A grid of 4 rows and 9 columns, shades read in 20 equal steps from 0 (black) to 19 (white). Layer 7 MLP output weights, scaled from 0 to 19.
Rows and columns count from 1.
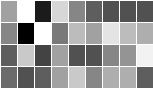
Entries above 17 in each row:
1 1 1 0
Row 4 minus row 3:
1 -9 2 0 9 4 3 2 -11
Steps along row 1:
up down up down down down same same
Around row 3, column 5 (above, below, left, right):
14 15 12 6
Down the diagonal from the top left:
12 0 5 12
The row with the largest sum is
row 2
